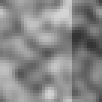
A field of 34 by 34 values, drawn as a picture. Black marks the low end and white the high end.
The histogram is bell-shaped. No regular stripes run through it. The texture is blotchy. A vertical seam about 70% of the way across splits the table, and the left part is higher.
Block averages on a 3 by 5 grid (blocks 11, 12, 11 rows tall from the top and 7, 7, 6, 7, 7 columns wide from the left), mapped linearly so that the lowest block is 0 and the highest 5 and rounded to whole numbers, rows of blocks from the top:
3 5 5 5 1 / 4 3 4 2 0 / 5 3 5 3 2
